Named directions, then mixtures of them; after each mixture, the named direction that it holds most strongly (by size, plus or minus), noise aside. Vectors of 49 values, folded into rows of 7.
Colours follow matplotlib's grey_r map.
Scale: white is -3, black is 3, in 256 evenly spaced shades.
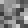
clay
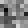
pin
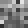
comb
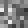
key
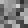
clay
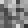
pin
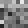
comb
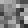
clay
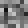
pin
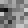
pin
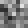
pin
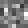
pin
